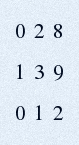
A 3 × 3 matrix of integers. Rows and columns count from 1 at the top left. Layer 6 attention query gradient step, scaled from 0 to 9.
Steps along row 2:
up up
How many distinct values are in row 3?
3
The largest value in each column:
1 3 9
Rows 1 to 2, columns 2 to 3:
2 8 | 3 9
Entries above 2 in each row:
1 2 0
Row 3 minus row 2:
-1 -2 -7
